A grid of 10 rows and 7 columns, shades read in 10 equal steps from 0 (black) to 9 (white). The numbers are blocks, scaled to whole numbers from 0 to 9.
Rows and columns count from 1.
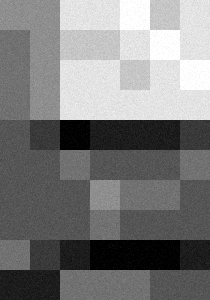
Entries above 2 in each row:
7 7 7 7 1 7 7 7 1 5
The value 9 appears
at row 1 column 5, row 2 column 6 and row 3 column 7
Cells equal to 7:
4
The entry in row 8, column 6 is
3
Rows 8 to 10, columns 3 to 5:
3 4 3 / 1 0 0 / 4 4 4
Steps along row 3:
up up same down up up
